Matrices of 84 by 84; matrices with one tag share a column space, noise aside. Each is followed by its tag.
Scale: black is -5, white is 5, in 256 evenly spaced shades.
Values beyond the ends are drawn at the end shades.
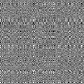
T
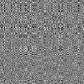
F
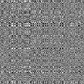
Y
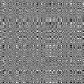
T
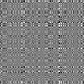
Y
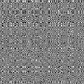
Y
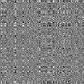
Y
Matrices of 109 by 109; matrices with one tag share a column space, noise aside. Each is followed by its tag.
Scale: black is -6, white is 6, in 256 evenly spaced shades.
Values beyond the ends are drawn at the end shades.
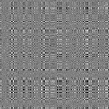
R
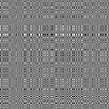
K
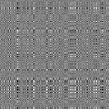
R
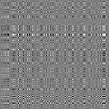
K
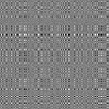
K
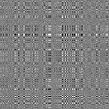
K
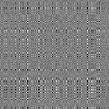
R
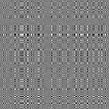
K
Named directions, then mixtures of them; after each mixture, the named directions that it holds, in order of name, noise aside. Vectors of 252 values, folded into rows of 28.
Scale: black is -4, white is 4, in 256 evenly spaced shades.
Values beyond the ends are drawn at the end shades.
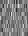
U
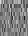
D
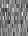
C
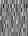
D, U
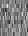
C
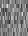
C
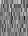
D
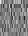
D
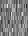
C, U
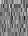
D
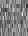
C, D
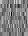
D, U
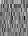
D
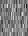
C, U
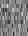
C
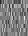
D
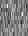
C, U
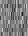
C, U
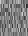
C, D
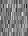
C, U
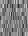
U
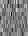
U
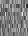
C, D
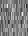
C, U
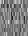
C, D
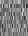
C, D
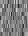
U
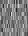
U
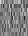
D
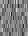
U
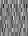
D, U
